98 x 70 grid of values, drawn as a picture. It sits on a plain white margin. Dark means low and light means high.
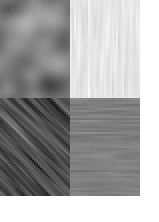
It is made of 2 by 2 panels. Panel 1,1: middling, smooth. Panel 1,2: very high, streaked downward, faint in contrast. Panel 2,1: low, slanting down to the right. Panel 2,2: middling, streaked across, faint in contrast.
